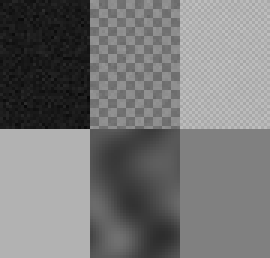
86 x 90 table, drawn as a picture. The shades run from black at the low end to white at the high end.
The table splits into 2 rows of 3 panels. Panel 1,1: very low, fine-grained, faint in contrast. Panel 1,2: middling, checkered. Panel 1,3: high, checkered, faint in contrast. Panel 2,1: high, flat. Panel 2,2: low, smooth. Panel 2,3: middling, flat.
